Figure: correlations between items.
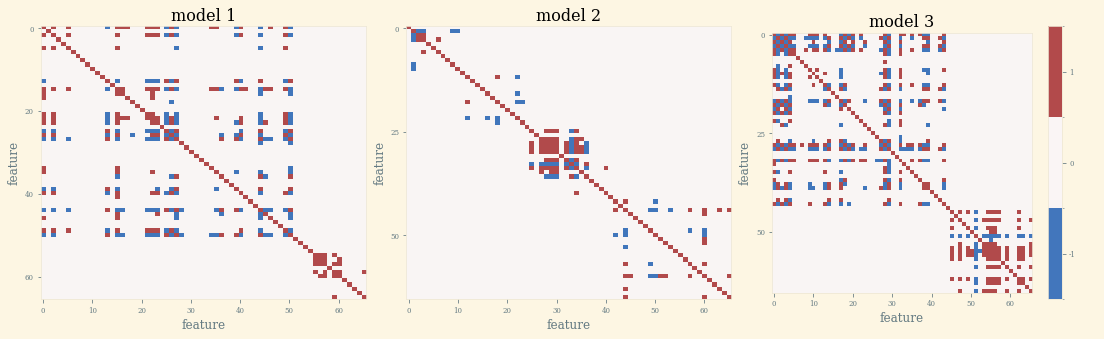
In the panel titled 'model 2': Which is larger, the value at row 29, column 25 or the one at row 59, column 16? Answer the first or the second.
the first
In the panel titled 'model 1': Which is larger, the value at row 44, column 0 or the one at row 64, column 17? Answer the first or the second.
the second
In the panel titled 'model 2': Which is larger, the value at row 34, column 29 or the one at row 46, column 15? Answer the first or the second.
the first
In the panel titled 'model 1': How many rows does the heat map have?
66
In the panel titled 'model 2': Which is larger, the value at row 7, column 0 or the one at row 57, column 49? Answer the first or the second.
the first
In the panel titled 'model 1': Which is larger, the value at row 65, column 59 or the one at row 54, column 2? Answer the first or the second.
the first
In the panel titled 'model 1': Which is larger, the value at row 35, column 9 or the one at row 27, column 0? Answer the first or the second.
the first
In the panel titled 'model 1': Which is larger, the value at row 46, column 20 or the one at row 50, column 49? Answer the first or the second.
the first
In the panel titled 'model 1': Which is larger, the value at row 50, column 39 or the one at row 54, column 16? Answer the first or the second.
the first
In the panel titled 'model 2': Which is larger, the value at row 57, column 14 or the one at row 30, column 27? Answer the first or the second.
the second
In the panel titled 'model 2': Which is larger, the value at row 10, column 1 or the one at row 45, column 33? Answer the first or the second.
the second
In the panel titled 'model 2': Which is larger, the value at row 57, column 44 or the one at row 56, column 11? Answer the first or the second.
the first
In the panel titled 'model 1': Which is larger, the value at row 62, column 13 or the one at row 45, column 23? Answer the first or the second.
the second
